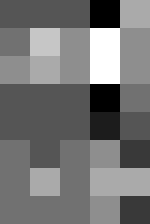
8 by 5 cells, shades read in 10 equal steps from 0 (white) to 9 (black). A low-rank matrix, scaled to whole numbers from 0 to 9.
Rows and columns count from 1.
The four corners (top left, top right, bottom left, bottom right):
6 3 5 7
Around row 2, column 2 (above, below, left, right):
6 3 5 4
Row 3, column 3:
4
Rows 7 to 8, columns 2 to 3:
3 5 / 5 5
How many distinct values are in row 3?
3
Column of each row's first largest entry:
4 1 1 4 4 5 1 5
